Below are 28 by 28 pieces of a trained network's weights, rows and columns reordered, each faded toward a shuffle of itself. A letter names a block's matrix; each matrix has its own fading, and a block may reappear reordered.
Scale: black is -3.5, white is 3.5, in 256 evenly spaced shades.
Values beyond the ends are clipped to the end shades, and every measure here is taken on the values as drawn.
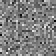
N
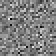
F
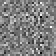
F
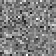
N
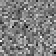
N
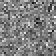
N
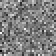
N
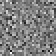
F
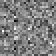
F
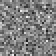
N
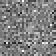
N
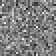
N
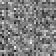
F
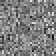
F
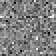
N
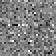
N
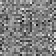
F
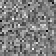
N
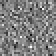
F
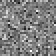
N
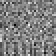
F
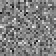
N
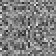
F
